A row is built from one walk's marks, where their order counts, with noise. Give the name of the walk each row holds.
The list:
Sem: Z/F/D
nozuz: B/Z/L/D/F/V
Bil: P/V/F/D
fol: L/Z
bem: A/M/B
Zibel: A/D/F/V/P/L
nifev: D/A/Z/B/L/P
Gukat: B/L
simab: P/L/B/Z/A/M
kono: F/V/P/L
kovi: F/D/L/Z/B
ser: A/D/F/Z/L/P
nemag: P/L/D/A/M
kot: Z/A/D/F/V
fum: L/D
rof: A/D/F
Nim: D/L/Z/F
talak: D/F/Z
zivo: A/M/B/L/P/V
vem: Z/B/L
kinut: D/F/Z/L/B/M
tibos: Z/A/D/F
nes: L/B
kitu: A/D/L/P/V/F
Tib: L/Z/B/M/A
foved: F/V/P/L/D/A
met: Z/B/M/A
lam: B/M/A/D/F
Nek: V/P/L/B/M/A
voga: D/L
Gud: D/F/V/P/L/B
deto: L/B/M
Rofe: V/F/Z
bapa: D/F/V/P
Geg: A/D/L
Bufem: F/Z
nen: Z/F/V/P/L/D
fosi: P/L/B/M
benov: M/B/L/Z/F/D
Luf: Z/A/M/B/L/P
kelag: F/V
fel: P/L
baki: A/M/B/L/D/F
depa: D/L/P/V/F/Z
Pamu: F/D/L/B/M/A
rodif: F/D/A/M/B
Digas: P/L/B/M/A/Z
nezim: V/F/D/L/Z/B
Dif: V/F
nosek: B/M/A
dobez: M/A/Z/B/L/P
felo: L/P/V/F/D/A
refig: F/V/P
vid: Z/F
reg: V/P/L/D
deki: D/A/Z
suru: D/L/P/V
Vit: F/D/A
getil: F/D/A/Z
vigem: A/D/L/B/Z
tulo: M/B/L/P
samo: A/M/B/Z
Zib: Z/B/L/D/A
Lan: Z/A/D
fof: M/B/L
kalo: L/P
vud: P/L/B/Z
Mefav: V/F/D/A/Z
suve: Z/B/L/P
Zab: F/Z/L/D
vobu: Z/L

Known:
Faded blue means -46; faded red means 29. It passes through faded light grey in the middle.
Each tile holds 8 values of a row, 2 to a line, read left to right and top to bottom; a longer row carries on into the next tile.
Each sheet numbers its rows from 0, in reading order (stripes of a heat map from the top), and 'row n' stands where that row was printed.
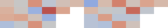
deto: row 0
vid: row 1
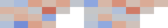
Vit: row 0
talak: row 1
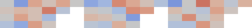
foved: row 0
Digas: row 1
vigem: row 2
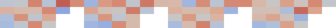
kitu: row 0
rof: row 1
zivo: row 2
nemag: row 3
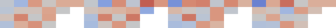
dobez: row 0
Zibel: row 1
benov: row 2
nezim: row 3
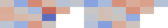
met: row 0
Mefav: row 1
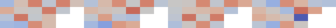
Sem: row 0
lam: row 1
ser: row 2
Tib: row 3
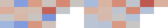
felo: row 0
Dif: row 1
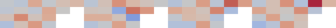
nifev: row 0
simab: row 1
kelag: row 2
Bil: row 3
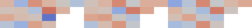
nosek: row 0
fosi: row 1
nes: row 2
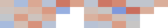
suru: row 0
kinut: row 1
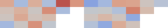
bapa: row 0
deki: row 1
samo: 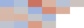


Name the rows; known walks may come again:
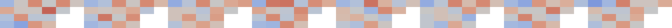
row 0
tibos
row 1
Geg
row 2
fof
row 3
baki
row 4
samo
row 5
Rofe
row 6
Lan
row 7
vem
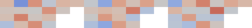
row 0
Luf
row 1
foved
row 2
vid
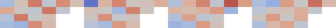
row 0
Sem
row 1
kovi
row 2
nozuz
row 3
fel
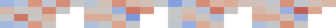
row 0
fum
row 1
simab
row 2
Bufem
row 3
deto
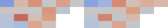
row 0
Zab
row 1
vobu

